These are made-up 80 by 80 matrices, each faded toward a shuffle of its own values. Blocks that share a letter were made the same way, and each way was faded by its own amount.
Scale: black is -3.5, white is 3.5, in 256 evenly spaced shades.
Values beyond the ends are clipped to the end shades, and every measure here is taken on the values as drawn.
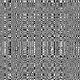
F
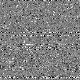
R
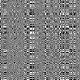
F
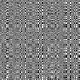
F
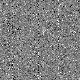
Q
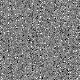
Q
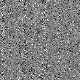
Q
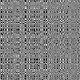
F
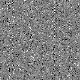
Q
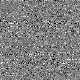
R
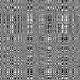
F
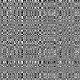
F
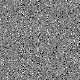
Q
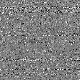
R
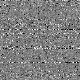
R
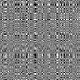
F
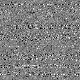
R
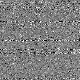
R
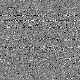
R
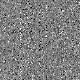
Q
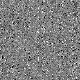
Q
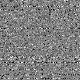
R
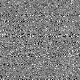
R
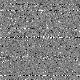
R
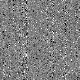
Q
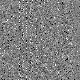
Q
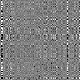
F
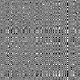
F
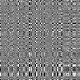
F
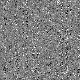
Q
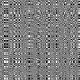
F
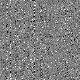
Q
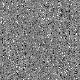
Q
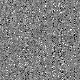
Q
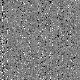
Q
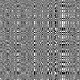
F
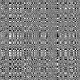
F
